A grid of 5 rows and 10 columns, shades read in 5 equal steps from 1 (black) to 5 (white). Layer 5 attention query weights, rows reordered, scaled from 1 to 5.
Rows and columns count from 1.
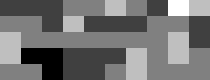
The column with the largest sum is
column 9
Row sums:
30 26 31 26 27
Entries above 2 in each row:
6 5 9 5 7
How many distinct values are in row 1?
4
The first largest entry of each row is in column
9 4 1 1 7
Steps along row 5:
same down up same up up down same same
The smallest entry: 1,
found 3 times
